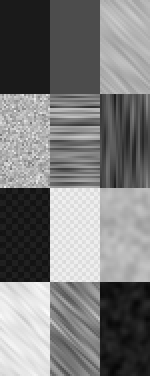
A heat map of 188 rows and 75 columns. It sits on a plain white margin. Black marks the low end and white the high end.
It is made of 4 by 3 panels. Panel 1,1: very low, flat. Panel 1,2: low, flat. Panel 1,3: high, slanting down to the right, faint in contrast. Panel 2,1: high, fine-grained. Panel 2,2: middling, streaked across, strong in contrast. Panel 2,3: low, streaked downward. Panel 3,1: very low, checkered, faint in contrast. Panel 3,2: very high, checkered, faint in contrast. Panel 3,3: high, blotchy, faint in contrast. Panel 4,1: very high, slanting down to the right, faint in contrast. Panel 4,2: middling, slanting down to the right. Panel 4,3: very low, blotchy, faint in contrast.
